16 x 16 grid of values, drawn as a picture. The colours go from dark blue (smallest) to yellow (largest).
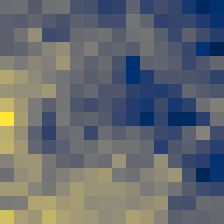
Stripes: none. Slope: up to the bottom left. Ninth with the lowest average: top right.
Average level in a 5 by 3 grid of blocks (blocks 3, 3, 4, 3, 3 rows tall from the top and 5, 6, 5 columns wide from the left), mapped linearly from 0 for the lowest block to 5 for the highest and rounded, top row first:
2 2 0 | 4 2 1 | 4 1 1 | 4 3 1 | 5 5 2
